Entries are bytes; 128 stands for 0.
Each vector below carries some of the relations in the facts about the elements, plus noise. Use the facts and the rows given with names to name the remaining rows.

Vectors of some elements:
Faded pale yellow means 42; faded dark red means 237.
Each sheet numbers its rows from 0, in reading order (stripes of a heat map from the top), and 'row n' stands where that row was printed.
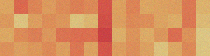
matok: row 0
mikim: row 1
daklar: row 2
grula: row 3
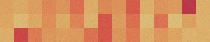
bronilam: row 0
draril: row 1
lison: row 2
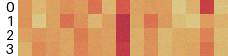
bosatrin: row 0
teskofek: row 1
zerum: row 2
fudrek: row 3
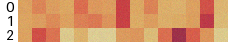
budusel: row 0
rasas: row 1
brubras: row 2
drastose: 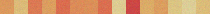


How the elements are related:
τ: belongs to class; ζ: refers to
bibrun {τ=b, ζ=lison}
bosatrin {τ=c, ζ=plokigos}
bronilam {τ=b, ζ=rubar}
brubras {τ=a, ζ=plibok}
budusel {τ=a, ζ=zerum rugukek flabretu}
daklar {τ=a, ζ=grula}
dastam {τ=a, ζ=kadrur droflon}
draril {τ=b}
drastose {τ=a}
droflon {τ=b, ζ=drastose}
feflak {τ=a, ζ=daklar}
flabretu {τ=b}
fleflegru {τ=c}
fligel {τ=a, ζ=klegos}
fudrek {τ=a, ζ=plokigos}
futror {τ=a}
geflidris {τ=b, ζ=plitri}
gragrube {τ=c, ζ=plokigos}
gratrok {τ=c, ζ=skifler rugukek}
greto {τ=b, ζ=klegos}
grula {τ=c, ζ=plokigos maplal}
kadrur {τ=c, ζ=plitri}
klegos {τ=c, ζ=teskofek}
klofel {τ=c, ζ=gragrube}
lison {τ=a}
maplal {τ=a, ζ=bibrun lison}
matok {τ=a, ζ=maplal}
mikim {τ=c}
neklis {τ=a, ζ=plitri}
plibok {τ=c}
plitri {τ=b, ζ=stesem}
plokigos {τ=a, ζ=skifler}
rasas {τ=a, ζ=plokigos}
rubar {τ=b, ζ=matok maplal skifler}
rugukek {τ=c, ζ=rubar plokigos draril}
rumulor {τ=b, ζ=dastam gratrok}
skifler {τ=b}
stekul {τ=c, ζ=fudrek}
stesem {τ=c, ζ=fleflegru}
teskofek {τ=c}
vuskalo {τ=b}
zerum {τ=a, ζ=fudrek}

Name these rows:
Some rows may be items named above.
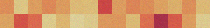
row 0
mikim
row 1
brubras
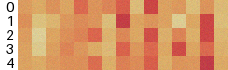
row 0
dastam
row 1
stekul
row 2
rumulor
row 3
vuskalo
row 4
bronilam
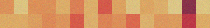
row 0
klofel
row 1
bronilam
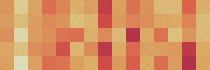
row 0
klegos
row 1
mikim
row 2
droflon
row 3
fligel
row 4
greto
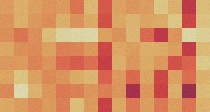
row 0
bosatrin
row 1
gragrube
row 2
plibok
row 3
rasas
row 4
feflak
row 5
vuskalo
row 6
geflidris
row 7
futror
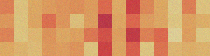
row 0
kadrur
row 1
teskofek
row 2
fleflegru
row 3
flabretu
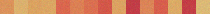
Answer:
neklis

